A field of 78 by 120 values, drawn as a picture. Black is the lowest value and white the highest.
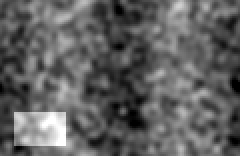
Roughest part: bottom left. Ninth with the highest average: bottom left. Stripes: upright, repeating 2 times. Slope: none. Odd patch: higher, in the bottom left.
